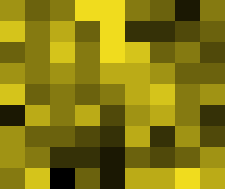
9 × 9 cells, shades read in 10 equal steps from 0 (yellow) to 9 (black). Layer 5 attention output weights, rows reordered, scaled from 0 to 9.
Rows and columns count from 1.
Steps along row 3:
down down up down up up down up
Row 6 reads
8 2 4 2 6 3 2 4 7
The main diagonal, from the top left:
3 4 1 4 4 3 7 5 2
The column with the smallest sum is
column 6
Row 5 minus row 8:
-2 1 -3 -2 -4 -3 -5 -1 0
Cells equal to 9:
1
